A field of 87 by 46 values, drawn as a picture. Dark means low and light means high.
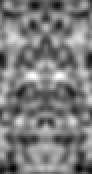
The texture is blotchy. Overall the values sit about 50% of the way up the scale. There is no seam. The left and right halves mirror each other.
